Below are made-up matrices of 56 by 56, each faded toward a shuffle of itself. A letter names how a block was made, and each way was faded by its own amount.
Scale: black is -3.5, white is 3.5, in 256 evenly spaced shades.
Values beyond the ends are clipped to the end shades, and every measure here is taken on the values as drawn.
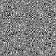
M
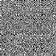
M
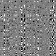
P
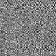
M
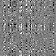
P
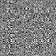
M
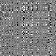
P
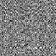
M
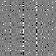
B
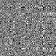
M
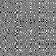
P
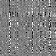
P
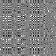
B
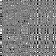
B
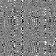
P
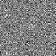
M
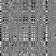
B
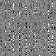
P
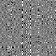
P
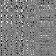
P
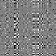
B
